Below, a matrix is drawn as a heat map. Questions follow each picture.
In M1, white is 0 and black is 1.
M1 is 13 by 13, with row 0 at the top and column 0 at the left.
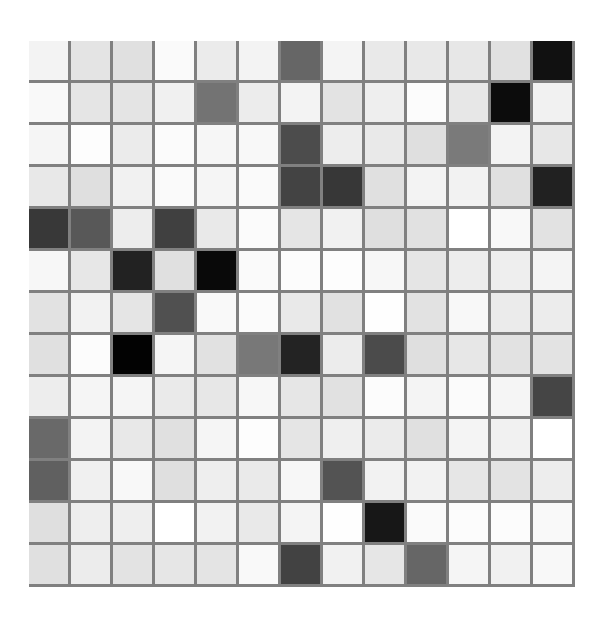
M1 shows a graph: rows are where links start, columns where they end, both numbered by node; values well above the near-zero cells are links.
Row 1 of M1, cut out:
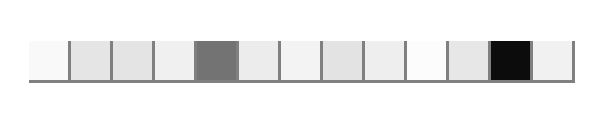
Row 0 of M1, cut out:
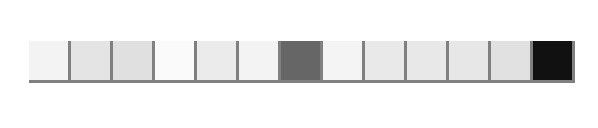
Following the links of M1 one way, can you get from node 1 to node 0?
yes
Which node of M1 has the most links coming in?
node 6
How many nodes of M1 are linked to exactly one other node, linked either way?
0
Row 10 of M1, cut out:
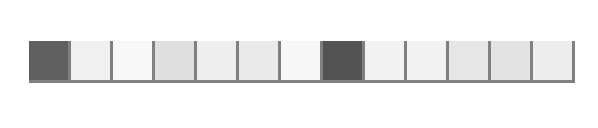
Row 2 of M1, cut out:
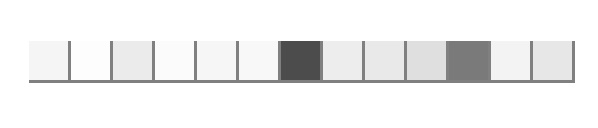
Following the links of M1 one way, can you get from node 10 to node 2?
yes
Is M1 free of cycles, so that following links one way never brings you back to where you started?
no
